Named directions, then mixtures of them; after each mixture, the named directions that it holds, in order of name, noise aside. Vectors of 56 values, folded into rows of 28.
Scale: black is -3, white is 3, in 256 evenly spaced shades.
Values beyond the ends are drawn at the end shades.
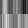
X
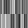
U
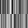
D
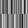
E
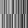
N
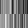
D, N, X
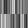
U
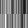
E, N, X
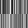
D, E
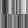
D, X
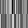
D, N, U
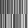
D, N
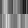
X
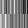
N, U, X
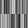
U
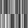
U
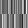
E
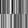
D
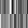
D, N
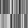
D, U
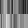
D, X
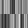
U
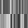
D, U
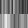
D, U, X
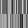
D, E, N
